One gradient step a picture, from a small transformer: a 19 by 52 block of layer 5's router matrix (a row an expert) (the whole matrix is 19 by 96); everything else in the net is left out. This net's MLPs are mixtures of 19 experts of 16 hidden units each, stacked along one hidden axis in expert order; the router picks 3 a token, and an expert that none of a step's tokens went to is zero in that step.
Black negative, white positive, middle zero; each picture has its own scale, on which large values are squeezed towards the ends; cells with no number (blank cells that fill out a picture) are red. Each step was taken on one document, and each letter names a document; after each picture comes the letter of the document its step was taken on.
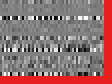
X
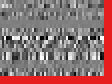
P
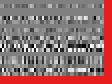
X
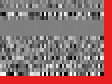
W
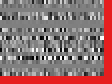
P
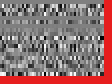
W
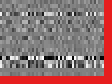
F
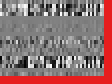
F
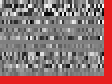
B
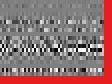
X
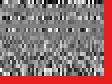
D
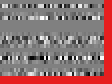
P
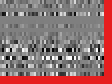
W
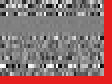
W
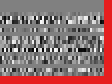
X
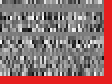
D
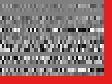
X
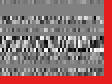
X
